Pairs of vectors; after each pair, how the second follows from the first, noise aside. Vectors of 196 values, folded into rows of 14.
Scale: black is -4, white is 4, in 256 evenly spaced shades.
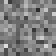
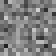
negated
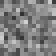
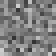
shuffled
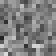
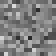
shuffled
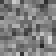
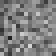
shuffled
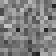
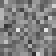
sign-scrambled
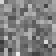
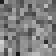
negated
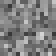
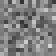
shuffled
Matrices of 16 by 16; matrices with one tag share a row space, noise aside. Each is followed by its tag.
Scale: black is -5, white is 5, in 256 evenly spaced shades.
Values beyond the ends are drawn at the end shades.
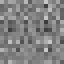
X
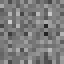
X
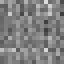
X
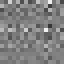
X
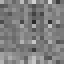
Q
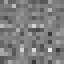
Q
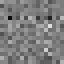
X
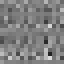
X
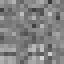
Q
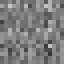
X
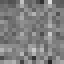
Q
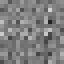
X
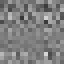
X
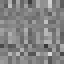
X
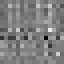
X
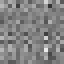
X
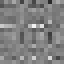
Q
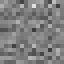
Q
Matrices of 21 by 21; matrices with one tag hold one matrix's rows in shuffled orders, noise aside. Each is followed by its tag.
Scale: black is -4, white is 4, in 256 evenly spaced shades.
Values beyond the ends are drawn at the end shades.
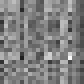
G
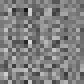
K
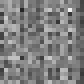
G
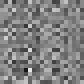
K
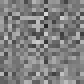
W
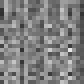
G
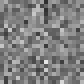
W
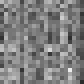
G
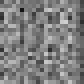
G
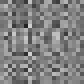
K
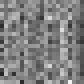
G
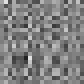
K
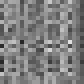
G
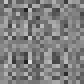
K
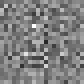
W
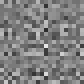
W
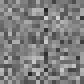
W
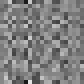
K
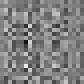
K
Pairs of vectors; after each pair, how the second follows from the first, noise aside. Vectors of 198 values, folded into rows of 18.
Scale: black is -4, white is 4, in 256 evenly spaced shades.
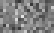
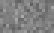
shrunk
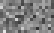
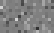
partly zeroed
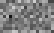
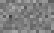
shrunk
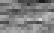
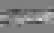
partly zeroed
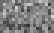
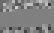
partly zeroed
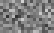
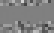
partly zeroed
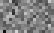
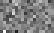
negated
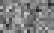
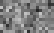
copied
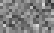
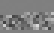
partly zeroed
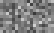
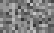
negated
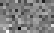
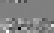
partly zeroed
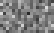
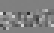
partly zeroed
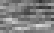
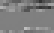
partly zeroed
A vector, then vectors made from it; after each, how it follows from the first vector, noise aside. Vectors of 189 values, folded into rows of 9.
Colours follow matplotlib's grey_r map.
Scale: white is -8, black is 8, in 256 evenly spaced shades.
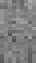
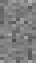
sign-scrambled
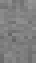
shrunk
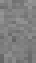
shrunk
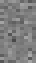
sign-scrambled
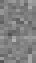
sign-scrambled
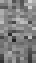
scaled up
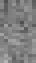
reversed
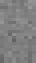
shrunk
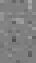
partly zeroed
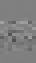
partly zeroed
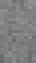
shrunk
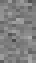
sign-scrambled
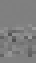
partly zeroed
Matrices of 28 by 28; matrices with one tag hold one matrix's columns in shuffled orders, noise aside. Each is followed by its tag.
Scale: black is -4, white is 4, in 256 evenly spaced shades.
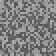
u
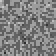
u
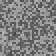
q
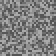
q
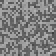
u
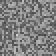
q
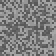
q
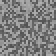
u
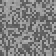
u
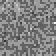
u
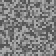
q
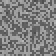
q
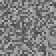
q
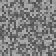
u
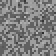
u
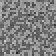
u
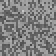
u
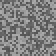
q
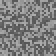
u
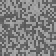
u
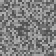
q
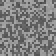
u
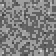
u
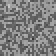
u
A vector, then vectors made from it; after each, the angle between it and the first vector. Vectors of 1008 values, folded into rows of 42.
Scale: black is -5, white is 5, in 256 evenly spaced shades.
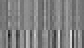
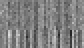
nearly opposite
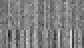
nearly parallel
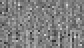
partly aligned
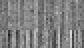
nearly parallel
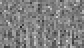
partly aligned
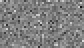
orthogonal
